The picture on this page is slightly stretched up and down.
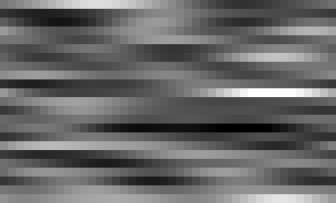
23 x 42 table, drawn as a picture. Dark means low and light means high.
Slope: none. Grain: streaks across. Mirror symmetry: none.
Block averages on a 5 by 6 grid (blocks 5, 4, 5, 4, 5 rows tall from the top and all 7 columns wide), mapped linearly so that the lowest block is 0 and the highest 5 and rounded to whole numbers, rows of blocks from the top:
2 2 5 3 1 3
2 2 2 1 3 4
2 3 2 2 3 3
2 3 2 1 0 0
3 3 2 3 5 3
